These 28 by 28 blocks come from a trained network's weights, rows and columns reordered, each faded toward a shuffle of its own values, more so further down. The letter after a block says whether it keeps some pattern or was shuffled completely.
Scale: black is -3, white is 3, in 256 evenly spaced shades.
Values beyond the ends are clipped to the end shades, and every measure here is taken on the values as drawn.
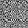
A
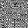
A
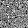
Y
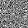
A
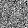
Y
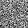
Y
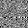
A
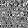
A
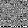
A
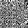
A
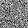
Y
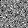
Y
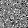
Y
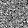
Y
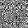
A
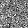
Y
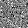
Y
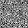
A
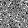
Y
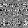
A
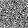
Y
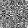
A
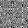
A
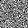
Y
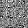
A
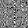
A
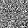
A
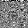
A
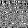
A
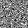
Y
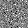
Y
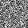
Y
